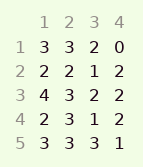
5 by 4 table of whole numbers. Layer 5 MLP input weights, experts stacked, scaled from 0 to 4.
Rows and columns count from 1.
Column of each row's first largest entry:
1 1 1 2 1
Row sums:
8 7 11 8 10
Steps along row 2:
same down up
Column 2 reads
3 2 3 3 3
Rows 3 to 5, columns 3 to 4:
2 2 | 1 2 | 3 1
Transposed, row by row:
3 2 4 2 3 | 3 2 3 3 3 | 2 1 2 1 3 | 0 2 2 2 1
